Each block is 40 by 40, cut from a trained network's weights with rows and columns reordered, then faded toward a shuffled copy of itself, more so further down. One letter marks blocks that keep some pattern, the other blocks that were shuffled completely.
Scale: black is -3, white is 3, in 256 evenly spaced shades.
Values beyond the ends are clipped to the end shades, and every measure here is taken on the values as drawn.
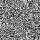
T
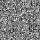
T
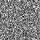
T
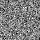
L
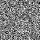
T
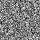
L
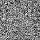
T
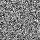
L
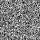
L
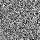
L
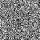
T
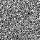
L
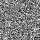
L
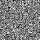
T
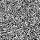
L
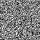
T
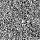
T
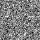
T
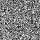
L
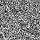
L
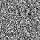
T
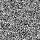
L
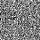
T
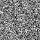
L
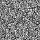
T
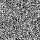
T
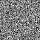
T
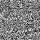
T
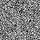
L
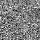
T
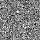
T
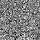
T
